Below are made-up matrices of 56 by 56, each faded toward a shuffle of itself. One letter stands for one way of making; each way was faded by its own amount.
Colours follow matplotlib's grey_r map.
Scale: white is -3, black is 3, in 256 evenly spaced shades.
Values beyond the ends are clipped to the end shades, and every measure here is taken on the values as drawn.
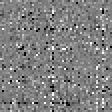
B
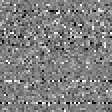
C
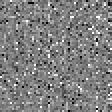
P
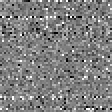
C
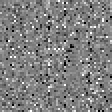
P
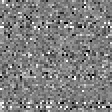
C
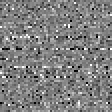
C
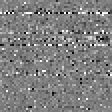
C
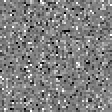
P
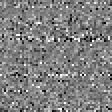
C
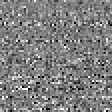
C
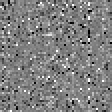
P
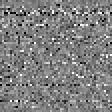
C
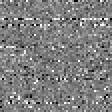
C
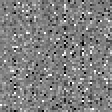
P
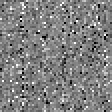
P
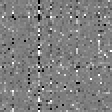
B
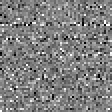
C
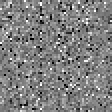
P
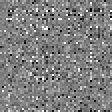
B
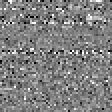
C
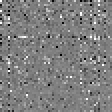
B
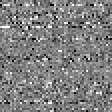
C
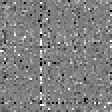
B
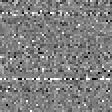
C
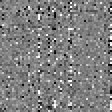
B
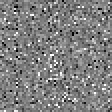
P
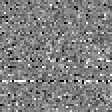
C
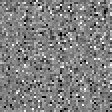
P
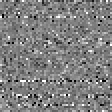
C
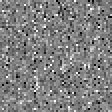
P
